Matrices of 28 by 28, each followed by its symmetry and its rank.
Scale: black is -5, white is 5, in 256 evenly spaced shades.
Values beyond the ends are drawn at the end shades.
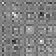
symmetric, rank three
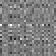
neither, rank three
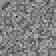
symmetric, full rank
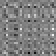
antisymmetric, rank two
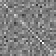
symmetric, rank five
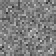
symmetric, full rank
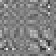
symmetric, rank three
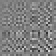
antisymmetric, rank two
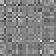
symmetric, rank three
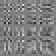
antisymmetric, rank two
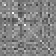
symmetric, rank five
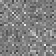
symmetric, rank five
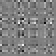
antisymmetric, rank two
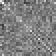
symmetric, rank five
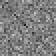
symmetric, full rank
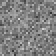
symmetric, full rank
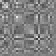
symmetric, rank three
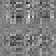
neither, rank three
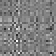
neither, rank three
